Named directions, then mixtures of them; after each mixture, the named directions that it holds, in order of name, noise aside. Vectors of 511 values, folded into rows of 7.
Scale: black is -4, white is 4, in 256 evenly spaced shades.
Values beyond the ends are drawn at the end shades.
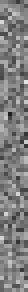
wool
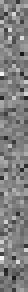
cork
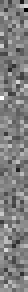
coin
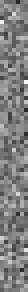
cork, wool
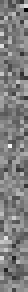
coin, cork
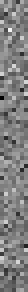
coin, cork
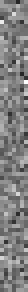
cork, wool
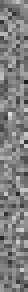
wool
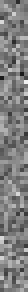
cork, wool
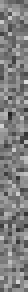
wool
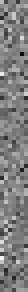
cork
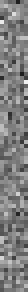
cork, wool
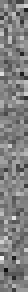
coin, cork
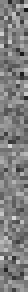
coin, cork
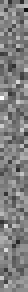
coin, wool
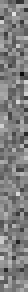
coin, cork, wool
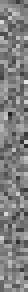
wool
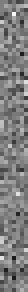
coin, cork, wool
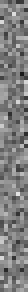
coin, cork, wool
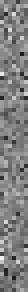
cork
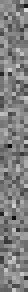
coin, cork, wool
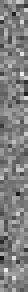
coin, cork, wool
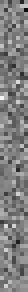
coin, wool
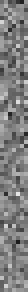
coin, wool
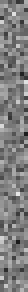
coin, cork, wool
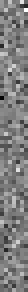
coin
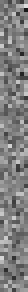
coin, cork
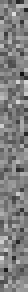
coin, cork, wool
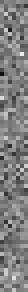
cork, wool
